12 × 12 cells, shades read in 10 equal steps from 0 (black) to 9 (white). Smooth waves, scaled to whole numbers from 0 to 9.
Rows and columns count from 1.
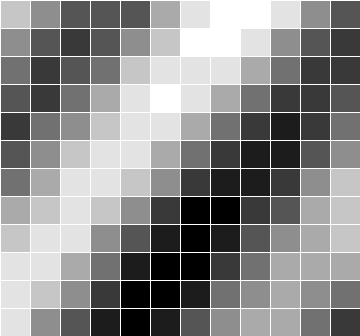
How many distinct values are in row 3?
6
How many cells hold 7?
13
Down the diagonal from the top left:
7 3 3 6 8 6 2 0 3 6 5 2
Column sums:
65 62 62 58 55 53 49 51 51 49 49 52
